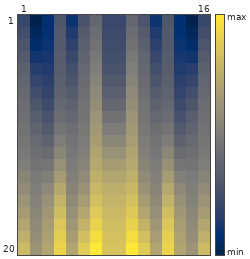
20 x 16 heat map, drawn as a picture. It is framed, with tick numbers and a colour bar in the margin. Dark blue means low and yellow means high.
The field climbs toward the bottom. The ninth with the highest average is the bottom middle. Streaks run downward. The left and right halves mirror each other.
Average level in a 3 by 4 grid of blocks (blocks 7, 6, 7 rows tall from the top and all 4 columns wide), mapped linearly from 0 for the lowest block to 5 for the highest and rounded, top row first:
0 1 1 0 | 2 3 3 2 | 4 5 5 4
